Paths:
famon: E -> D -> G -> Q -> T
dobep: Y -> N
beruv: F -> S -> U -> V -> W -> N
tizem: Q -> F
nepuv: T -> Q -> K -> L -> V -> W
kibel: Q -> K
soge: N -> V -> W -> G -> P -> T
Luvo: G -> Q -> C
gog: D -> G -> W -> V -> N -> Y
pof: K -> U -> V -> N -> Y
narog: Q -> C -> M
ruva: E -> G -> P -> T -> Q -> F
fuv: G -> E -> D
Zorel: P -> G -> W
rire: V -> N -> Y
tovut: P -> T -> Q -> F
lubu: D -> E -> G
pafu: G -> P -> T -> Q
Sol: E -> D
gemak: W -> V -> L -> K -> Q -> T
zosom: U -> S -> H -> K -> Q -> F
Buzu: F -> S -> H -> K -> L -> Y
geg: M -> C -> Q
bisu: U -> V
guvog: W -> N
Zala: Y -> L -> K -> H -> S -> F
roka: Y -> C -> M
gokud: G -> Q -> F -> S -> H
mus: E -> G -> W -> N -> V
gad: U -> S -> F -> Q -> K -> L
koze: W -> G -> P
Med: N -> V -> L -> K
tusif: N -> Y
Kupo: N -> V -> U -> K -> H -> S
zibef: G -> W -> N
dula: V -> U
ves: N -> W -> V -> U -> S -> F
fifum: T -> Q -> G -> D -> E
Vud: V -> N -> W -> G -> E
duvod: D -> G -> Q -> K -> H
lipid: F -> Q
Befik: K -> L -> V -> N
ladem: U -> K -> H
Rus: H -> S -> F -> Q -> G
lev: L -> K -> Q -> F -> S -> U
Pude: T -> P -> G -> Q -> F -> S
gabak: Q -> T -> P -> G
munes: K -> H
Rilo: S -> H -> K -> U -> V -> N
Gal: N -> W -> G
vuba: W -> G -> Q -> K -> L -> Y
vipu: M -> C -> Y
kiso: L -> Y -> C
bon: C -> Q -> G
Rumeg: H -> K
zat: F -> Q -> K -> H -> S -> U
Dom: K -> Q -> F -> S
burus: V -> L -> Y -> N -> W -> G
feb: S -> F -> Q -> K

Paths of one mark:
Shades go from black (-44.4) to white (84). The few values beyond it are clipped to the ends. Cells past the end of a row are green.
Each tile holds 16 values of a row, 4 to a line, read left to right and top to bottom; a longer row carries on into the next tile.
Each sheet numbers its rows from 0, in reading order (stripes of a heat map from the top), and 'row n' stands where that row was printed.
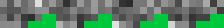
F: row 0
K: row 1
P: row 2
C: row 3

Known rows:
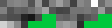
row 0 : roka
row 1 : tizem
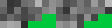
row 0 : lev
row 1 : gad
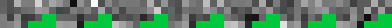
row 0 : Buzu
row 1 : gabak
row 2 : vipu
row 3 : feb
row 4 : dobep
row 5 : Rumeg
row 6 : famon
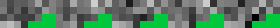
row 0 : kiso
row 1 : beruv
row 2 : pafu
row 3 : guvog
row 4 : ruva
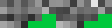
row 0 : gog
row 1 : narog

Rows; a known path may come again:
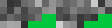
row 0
lev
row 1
bon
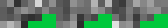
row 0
gokud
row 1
feb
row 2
Rumeg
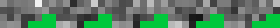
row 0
lipid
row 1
Luvo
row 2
Dom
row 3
dobep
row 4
gad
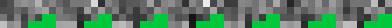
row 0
Rus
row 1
Gal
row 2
kiso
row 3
fifum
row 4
Rilo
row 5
Befik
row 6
Kupo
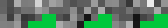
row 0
Buzu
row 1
Sol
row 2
nepuv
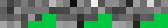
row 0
zosom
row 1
gabak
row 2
kibel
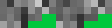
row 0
guvog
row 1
koze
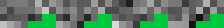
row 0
vipu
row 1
lubu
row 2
Zorel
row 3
mus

